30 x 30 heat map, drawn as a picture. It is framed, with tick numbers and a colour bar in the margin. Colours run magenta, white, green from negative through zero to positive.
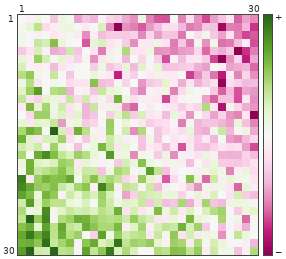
Ninth with the lowest average: top right. Slope: up to the bottom left. Average level on the scale: 50%. Ninth with the highest average: bottom left.
